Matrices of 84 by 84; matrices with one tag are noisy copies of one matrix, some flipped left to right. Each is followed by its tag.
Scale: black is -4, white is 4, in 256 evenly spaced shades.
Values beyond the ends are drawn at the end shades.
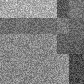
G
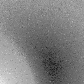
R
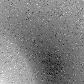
R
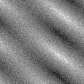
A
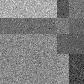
G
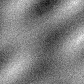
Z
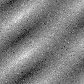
A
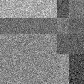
G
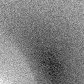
R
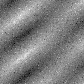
A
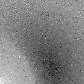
R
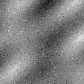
Z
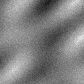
Z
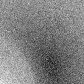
R
